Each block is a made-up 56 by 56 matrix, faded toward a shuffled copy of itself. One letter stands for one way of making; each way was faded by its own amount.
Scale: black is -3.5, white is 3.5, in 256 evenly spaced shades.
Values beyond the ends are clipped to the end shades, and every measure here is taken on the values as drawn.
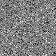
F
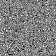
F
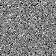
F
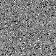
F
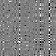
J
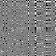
J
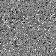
F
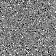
F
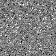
F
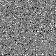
F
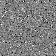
F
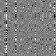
J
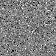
F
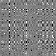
J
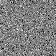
F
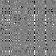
J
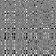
J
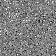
F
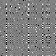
J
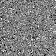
F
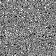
F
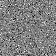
F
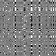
J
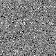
F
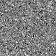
F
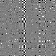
J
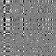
J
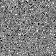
F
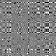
J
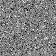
F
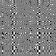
J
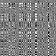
J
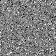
F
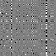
J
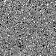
F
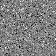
F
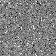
F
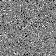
F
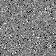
F
